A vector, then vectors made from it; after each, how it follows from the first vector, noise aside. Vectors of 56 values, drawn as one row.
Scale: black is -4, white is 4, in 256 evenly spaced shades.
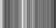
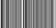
sign-scrambled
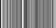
sign-scrambled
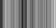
negated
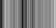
negated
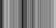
negated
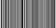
sign-scrambled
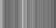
shrunk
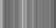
shrunk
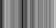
negated
